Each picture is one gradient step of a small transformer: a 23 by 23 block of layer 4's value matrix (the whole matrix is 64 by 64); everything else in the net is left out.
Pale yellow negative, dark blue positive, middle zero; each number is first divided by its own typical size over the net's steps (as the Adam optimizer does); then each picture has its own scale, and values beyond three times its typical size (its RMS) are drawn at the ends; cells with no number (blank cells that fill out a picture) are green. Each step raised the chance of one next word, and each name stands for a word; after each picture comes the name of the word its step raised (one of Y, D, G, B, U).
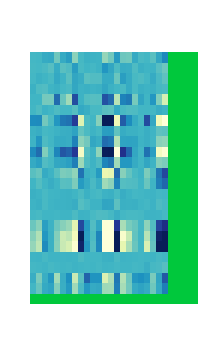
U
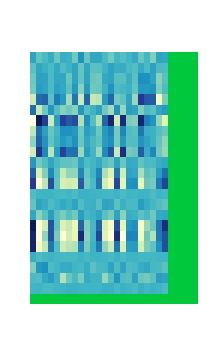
U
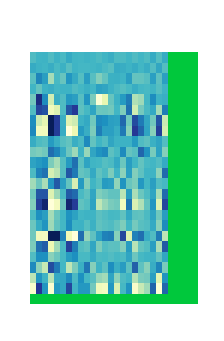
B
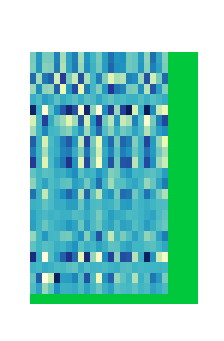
B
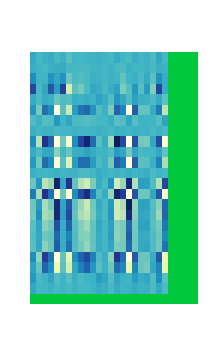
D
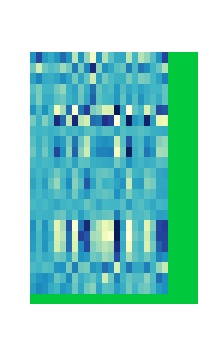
U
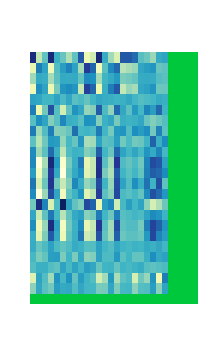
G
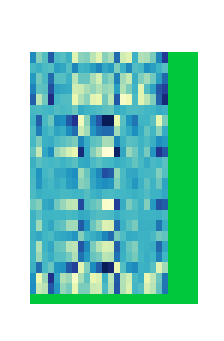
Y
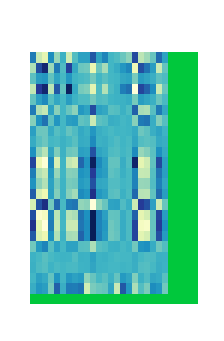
G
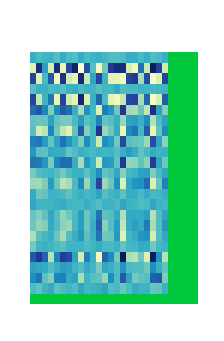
B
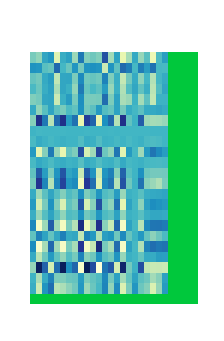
Y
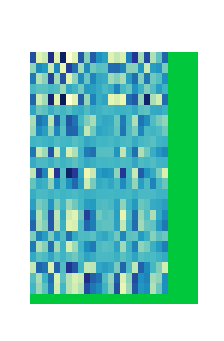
Y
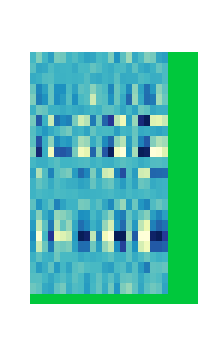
U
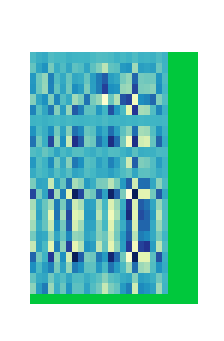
D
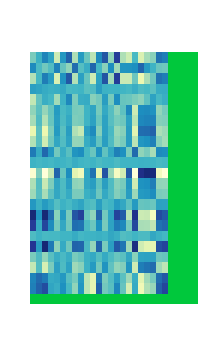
Y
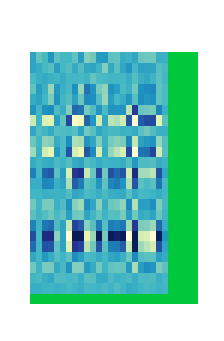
U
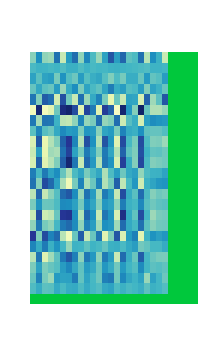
B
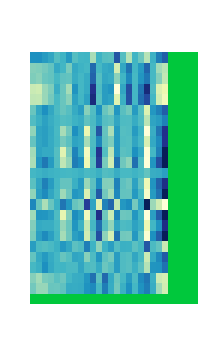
G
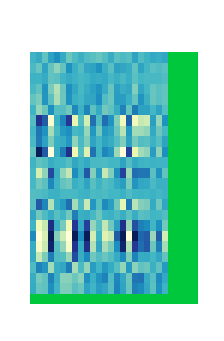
U
